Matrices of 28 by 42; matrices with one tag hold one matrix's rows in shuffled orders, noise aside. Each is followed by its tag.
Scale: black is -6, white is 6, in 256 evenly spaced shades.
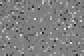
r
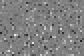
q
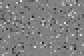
r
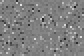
r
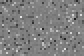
r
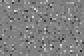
q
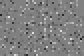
q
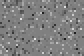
r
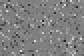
r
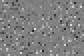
r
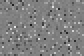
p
